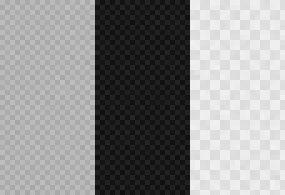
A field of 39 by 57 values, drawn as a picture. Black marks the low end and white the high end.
It is made of 1 by 3 panels. Panel 1,1: high, checkered, faint in contrast. Panel 1,2: very low, checkered, faint in contrast. Panel 1,3: very high, checkered, faint in contrast.
